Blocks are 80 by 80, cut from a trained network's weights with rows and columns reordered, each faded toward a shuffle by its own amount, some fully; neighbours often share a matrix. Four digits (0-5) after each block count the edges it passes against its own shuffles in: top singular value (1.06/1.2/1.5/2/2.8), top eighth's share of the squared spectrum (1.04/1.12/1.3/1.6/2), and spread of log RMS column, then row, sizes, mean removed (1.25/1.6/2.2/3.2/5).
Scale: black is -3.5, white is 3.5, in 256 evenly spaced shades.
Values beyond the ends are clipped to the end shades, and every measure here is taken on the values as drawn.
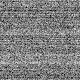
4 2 0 1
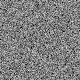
0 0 0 0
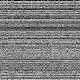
5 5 1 4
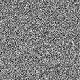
3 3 0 0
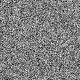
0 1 0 0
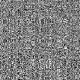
3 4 2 2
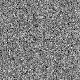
2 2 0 1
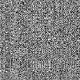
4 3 2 2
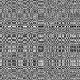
5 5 3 4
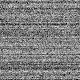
4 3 0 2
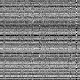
5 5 2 4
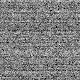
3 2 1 1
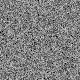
0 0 0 0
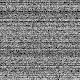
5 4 0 3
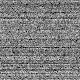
4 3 0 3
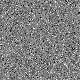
0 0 0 0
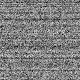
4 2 0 1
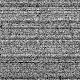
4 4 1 3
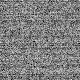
3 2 0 0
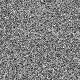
0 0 0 0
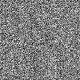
3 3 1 1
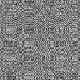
5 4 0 3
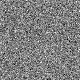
2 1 0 0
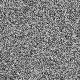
0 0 0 0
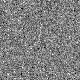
3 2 0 0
